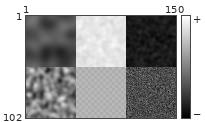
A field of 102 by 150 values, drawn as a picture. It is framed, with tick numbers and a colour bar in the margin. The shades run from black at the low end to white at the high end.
It is made of 2 by 3 panels. Panel 1,1: low, smooth. Panel 1,2: very high, blotchy, faint in contrast. Panel 1,3: very low, blotchy, faint in contrast. Panel 2,1: middling, blotchy, strong in contrast. Panel 2,2: high, checkered, faint in contrast. Panel 2,3: low, fine-grained.
